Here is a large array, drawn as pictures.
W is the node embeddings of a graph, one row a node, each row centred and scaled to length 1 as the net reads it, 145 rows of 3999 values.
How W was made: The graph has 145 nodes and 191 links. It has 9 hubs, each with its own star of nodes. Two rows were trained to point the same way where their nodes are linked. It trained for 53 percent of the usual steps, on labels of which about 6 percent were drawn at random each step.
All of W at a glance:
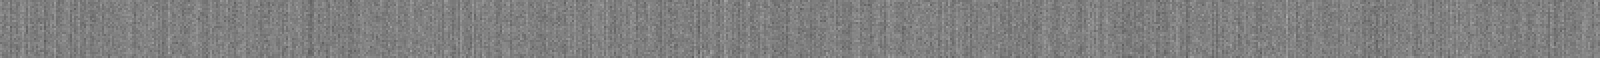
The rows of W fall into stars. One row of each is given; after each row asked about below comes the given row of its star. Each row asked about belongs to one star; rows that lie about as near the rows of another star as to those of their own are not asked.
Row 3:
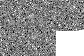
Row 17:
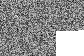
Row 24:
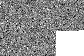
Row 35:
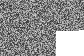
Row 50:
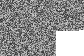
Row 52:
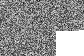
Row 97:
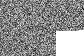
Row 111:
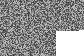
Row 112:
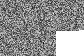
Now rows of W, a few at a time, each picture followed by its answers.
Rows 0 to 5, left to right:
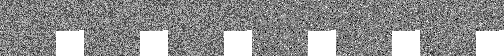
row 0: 52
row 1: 112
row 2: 52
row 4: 50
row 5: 52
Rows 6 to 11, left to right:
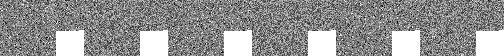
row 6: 112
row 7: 3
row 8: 17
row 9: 17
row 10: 17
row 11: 97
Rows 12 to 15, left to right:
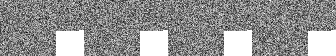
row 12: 17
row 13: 52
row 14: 52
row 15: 97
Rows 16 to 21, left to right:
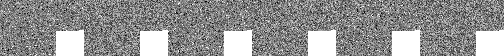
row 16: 3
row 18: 35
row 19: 24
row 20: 112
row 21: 3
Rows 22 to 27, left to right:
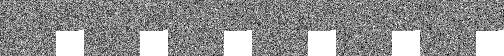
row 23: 97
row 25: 3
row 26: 17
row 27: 112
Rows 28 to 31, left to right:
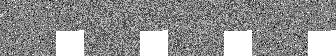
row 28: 111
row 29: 112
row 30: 17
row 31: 35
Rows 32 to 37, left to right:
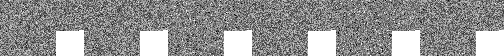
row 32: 24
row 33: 50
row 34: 97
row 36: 35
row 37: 52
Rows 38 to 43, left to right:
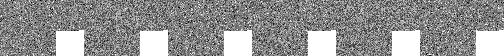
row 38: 111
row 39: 97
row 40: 50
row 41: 17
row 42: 52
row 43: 50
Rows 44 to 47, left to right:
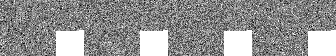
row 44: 17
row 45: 50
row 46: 35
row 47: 52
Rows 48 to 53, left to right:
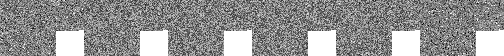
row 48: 112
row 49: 24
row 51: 52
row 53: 35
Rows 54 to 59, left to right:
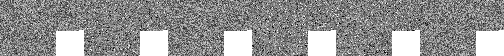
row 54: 50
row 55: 52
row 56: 112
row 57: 24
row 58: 111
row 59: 24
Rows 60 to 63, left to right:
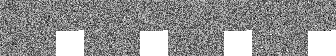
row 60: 112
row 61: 35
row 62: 17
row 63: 111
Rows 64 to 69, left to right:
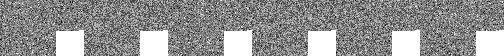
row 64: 17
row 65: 24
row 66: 50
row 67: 24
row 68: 3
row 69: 3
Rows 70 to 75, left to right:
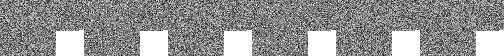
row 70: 97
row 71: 52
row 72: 24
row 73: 52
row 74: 50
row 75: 97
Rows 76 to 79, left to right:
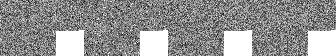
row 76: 3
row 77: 24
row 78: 35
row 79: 97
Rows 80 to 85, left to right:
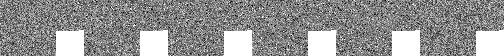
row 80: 52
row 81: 24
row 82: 17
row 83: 112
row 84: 97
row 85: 112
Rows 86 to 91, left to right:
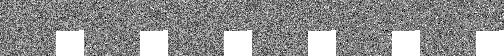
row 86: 50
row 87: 50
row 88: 35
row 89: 111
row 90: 35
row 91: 50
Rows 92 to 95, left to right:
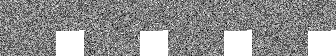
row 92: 52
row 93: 24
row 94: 111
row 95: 111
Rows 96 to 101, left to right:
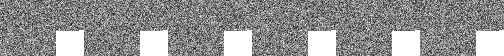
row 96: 111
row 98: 50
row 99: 24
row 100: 35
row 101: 111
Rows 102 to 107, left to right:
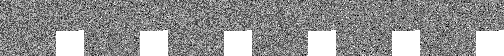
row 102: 35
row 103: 50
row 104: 112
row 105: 24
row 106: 111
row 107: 24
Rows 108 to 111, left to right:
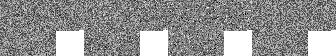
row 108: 111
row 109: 97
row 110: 17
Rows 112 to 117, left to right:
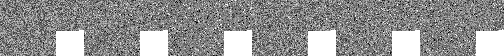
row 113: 112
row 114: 24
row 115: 35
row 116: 17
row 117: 97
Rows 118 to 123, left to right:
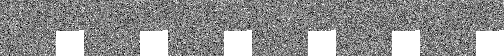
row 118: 24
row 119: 112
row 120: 17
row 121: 97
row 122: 35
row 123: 17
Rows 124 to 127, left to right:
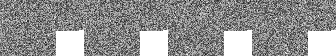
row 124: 3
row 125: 52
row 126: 97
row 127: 3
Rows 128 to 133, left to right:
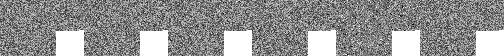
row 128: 52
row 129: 52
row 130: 35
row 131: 17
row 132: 50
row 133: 3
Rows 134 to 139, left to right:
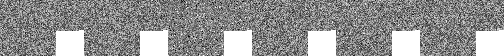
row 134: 3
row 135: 52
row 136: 3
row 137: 50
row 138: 17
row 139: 112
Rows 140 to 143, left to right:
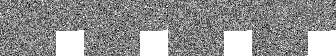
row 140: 17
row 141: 112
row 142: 112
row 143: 52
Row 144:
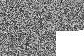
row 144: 112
